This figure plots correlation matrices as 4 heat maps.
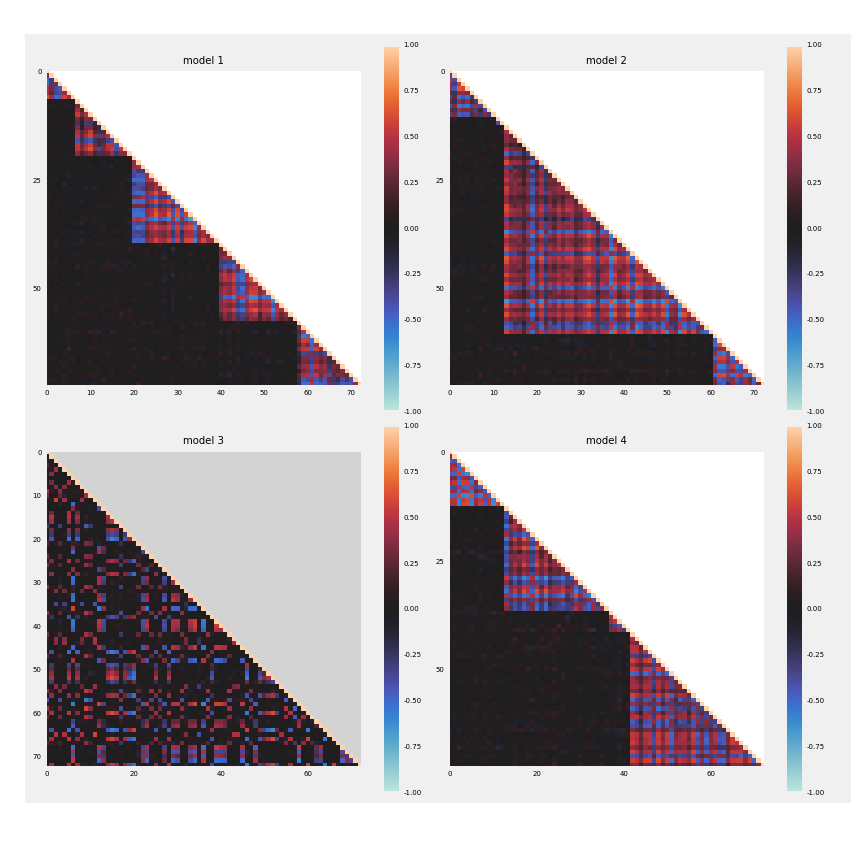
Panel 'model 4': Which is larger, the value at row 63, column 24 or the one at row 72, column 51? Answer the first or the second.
the first
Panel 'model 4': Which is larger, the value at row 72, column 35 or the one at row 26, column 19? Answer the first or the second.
the first
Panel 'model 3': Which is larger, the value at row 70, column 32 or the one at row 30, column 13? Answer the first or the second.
the first
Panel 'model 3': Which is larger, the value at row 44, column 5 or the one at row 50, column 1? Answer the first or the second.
the second
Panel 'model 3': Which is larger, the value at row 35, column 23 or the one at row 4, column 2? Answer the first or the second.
the second
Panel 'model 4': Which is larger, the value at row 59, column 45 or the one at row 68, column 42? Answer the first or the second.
the second
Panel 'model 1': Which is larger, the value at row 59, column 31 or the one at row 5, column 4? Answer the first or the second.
the second
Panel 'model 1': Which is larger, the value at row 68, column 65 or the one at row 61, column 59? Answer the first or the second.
the first
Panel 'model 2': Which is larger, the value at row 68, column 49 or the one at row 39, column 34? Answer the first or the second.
the first
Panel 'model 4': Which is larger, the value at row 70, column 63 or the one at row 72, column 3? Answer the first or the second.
the first
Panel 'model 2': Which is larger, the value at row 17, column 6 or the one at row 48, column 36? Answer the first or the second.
the second
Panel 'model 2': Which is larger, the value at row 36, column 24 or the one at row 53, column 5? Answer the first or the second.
the first
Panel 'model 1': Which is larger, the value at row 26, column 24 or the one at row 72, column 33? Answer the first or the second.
the first
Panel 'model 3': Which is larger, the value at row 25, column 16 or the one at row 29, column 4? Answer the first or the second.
the first
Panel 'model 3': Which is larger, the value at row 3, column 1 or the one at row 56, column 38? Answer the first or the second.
the first
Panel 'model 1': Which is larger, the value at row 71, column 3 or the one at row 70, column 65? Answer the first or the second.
the first
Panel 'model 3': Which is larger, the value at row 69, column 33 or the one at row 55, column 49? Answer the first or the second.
the second
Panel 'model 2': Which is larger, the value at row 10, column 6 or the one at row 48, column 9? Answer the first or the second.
the first
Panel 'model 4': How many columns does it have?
73
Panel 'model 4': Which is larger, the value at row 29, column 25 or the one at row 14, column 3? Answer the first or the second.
the second
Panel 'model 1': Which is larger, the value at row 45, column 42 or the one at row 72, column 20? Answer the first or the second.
the second
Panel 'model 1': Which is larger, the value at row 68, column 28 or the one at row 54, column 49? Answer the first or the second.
the second
